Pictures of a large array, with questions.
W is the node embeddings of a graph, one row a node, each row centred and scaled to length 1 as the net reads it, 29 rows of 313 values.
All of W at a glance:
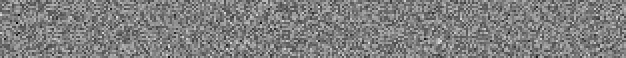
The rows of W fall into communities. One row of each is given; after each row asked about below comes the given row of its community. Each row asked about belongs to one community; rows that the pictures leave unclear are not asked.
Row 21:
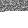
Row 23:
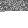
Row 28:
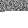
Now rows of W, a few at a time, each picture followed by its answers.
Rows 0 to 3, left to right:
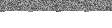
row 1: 23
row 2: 21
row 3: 28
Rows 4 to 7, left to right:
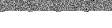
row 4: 21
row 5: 23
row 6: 23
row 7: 28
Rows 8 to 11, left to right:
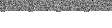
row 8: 23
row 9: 23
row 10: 28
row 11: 21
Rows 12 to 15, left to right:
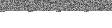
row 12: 23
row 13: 21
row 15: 21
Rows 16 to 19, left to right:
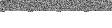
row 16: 28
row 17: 21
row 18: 23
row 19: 21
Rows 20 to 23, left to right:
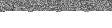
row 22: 23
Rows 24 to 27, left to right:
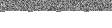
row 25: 28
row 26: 23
